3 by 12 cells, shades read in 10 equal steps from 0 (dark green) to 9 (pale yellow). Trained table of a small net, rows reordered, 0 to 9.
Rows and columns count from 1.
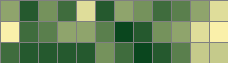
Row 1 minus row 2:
-4 -1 1 -3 3 -2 5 3 -2 -2 -3 -1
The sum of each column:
16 4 8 8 14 8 7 5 7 11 20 24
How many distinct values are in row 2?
8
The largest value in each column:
9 2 4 5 8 4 5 4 4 5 8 9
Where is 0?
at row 2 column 7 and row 3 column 8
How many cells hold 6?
0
